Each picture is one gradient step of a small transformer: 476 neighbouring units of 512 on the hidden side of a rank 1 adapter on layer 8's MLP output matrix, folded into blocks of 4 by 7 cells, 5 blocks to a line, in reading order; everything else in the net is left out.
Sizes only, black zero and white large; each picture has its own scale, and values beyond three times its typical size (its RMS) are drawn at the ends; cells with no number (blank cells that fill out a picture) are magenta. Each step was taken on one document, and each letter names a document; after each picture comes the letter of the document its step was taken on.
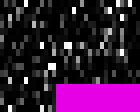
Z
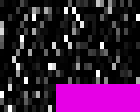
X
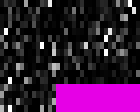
Z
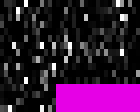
Z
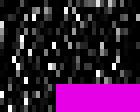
X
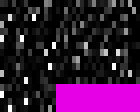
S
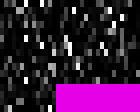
Z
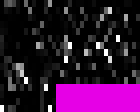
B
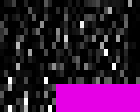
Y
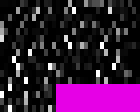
X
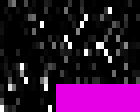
B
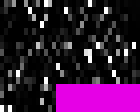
B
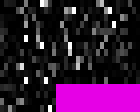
Z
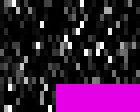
B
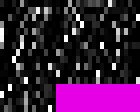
X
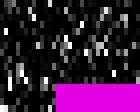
B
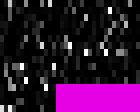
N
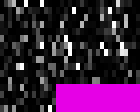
Z
